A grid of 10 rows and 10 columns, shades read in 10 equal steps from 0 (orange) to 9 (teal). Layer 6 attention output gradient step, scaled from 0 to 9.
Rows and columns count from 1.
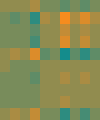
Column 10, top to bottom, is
5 3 4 4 6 4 4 4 4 5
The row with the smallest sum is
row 2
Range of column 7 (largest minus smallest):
9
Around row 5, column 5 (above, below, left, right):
4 4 1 5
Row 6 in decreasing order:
5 5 5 4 4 4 4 4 4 4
